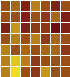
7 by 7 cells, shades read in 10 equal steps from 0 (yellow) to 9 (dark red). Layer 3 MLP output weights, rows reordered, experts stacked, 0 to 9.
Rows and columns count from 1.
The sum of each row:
43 46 50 38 38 34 32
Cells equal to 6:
17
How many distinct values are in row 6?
4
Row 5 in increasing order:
4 5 5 5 6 6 7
